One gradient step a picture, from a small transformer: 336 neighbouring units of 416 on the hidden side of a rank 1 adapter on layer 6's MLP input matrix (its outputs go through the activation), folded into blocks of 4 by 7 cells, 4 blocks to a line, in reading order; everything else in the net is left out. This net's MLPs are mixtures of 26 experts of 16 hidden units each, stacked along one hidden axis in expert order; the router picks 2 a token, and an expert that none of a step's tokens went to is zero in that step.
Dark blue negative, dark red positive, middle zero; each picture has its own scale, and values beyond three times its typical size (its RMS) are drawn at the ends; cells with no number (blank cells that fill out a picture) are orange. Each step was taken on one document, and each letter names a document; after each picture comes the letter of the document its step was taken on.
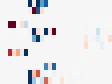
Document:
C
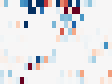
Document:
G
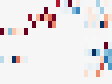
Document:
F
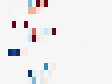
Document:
C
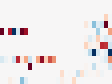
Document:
F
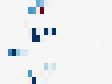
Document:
C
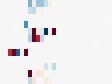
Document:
C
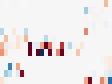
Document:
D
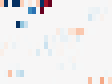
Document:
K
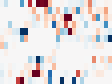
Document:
G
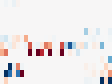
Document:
D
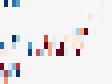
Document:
K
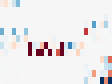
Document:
D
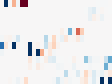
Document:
K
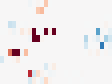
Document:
C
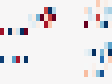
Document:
F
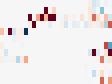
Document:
F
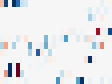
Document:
K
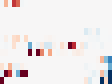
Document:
D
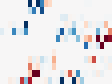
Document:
G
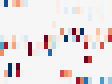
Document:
K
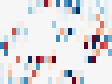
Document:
G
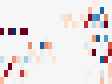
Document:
F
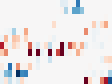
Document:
D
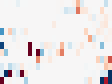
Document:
D
